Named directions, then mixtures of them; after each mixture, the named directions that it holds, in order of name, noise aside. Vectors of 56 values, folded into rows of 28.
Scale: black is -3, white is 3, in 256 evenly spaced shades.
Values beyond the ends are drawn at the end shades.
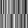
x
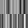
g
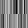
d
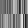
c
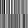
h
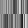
c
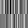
h, x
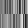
c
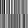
h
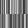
g, h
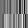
c, d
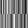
x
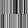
d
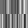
g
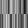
g, x
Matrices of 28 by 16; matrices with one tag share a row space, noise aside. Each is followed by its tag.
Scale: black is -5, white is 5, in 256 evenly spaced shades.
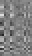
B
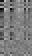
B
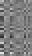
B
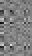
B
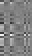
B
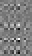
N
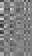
B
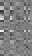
B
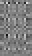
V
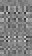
V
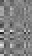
B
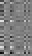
B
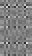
V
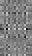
V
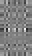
V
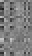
B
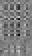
N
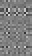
V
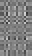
V
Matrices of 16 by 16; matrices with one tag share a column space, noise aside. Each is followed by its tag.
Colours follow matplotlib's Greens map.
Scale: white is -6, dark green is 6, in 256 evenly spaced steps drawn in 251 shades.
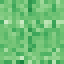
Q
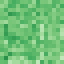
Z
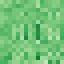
Z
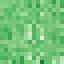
Z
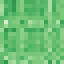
Q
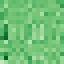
Z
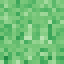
Z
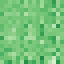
Z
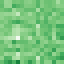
Z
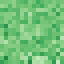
Z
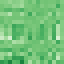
Z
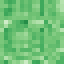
Q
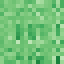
Z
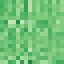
Q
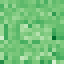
Z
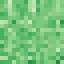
Q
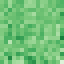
Z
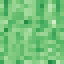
Q
